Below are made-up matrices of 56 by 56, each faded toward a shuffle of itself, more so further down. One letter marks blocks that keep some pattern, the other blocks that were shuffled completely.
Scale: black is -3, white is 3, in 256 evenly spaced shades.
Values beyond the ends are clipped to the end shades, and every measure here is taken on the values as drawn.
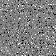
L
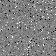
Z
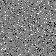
Z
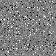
L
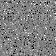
L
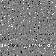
L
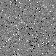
Z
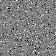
Z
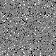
L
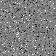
Z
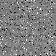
L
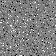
Z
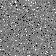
Z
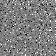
L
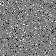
Z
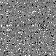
L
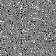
L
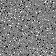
Z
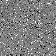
L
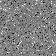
Z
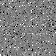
L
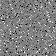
Z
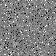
Z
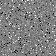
Z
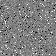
Z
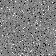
Z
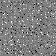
L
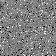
L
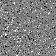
L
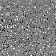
L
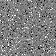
L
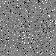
L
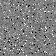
Z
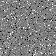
Z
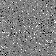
L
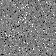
Z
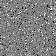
Z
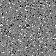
L
